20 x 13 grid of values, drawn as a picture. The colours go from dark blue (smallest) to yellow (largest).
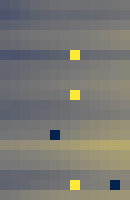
There is an overall slope up to the bottom right. Overall the values sit about 50% of the way up the scale. Five lone cells stand out: three far higher and two far lower than their neighbours.
